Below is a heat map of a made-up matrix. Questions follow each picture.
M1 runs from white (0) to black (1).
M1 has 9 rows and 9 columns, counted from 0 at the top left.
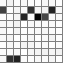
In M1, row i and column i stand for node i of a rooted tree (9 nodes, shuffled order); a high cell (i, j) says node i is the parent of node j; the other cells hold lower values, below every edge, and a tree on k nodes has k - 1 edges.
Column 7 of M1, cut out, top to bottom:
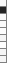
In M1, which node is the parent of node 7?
1
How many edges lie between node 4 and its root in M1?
2
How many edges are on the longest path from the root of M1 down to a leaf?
2
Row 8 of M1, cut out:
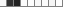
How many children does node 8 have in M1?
2
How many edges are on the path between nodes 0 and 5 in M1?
4
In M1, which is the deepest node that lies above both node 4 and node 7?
1
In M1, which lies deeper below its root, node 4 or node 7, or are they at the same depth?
the same depth
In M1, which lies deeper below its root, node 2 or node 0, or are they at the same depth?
node 0
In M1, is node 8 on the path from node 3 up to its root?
yes
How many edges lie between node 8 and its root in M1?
0
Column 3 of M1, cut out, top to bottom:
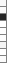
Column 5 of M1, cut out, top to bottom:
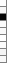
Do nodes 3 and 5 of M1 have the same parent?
yes
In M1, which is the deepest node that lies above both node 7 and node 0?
1
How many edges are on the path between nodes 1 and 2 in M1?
2
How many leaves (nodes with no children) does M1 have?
6
